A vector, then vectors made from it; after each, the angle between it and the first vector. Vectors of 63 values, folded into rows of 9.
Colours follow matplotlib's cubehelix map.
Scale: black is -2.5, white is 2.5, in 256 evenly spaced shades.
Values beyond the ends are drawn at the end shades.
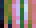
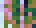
nearly opposite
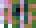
nearly opposite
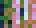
nearly parallel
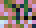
partly opposed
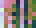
nearly opposite
